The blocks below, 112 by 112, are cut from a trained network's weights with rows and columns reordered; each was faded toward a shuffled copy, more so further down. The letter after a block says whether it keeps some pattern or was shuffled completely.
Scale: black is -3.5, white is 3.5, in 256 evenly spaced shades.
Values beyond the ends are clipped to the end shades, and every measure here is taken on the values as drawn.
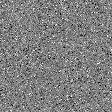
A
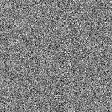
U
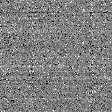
U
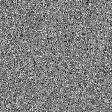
U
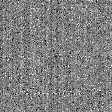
U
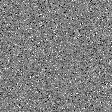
A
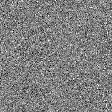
U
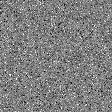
A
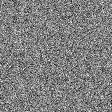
A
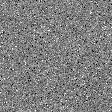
A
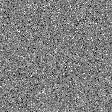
A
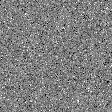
A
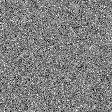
A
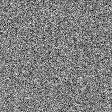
A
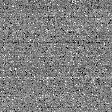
U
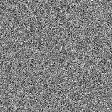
U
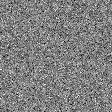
A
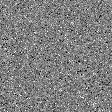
A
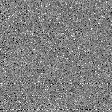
U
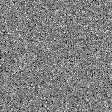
A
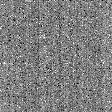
U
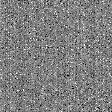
U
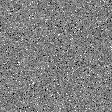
A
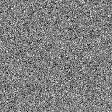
U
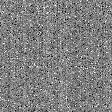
U
